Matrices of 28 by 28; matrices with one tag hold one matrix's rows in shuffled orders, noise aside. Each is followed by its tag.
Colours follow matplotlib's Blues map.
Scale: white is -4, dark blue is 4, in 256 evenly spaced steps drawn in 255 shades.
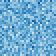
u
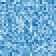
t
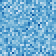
u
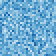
u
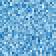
u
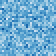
t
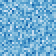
u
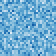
u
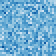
t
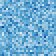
t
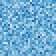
u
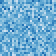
u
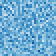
u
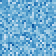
u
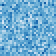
t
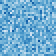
u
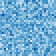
t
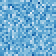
u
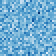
u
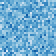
t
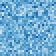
t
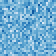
u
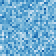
t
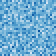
u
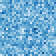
t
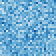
t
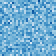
u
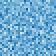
u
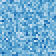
t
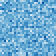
t
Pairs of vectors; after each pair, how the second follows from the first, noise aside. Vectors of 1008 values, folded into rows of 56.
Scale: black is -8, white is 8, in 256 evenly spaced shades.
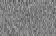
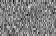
scaled up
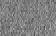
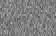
shuffled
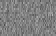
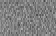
shuffled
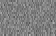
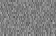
copied
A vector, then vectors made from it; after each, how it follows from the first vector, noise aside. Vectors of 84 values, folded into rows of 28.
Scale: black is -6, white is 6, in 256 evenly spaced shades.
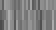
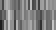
scaled up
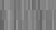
shrunk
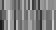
scaled up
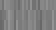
shrunk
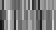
scaled up
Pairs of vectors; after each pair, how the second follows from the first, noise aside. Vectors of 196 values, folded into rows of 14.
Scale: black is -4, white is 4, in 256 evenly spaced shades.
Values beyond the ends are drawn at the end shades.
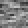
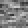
copied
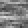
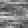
copied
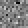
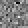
copied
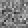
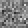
copied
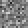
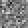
copied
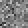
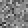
copied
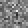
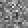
copied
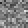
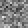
wrapped around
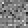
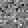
wrapped around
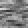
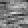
wrapped around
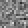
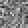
wrapped around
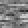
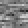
copied
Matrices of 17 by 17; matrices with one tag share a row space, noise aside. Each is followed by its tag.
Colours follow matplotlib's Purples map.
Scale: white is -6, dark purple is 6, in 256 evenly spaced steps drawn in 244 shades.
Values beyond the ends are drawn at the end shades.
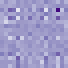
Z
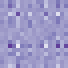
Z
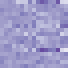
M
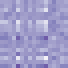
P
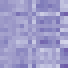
M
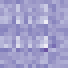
P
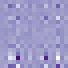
Z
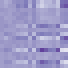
M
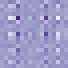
Z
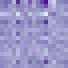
P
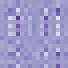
Z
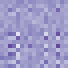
Z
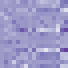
M
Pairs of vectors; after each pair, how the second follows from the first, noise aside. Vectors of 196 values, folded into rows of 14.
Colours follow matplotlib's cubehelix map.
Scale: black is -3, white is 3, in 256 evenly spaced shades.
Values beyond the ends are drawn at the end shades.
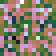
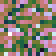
shuffled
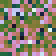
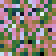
negated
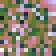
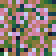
negated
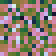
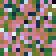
shuffled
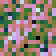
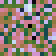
shuffled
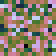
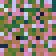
shuffled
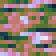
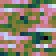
negated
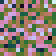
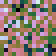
shuffled
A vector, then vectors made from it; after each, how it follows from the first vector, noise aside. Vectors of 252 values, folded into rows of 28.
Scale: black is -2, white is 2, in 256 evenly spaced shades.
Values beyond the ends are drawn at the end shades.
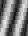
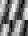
wrapped around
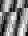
wrapped around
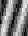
reversed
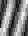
reversed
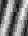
reversed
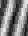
reversed
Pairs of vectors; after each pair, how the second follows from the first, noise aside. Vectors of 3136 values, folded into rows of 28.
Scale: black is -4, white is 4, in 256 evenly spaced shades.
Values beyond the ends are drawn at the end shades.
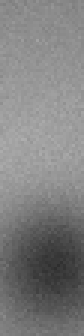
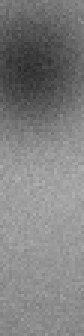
reversed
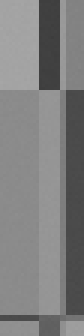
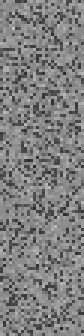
shuffled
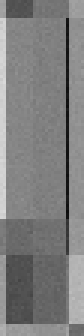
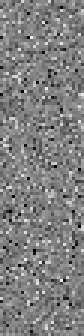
shuffled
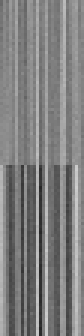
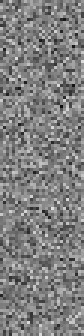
shuffled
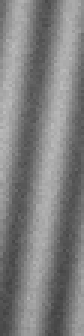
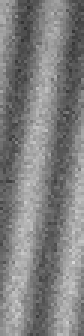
reversed
